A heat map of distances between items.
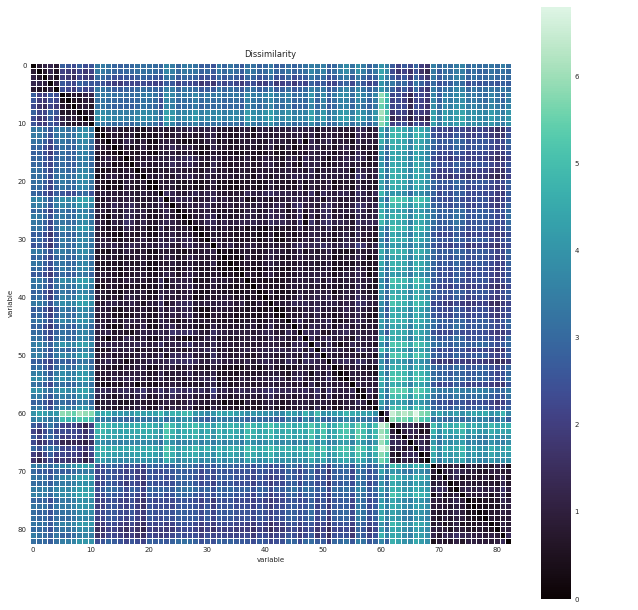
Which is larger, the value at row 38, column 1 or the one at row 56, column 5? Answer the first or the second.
the second
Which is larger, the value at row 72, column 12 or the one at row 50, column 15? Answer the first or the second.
the first
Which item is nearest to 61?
60
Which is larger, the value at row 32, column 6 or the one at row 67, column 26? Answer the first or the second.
the second
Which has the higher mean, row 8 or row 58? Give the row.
8
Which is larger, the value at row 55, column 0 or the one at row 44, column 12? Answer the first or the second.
the first
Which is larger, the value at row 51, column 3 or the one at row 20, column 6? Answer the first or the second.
the second
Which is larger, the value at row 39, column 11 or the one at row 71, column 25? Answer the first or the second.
the second
